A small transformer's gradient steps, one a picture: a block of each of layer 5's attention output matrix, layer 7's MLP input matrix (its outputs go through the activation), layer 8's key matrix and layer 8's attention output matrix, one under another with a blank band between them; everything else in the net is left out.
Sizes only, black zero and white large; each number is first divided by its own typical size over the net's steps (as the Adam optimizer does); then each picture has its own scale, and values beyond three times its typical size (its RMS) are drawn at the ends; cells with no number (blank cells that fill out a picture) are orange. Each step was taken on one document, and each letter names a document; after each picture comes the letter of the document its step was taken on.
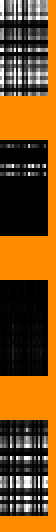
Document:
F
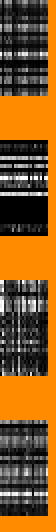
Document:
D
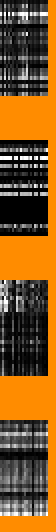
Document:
D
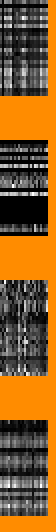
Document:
D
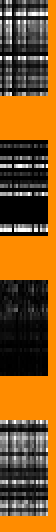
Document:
D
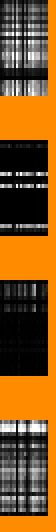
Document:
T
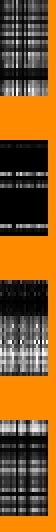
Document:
T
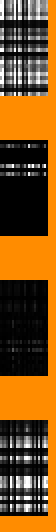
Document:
F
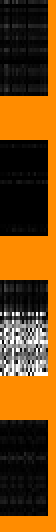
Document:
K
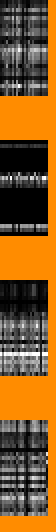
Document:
T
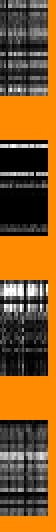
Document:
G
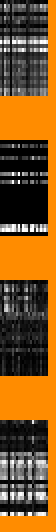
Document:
K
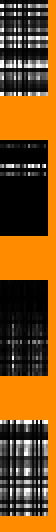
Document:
F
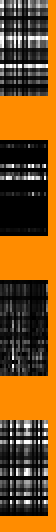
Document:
F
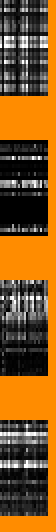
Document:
D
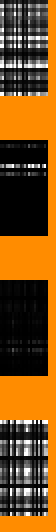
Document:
F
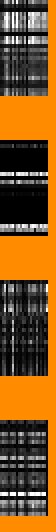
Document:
K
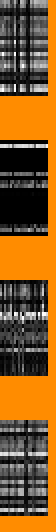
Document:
G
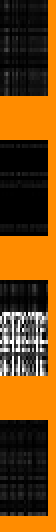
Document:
K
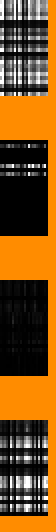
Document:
F
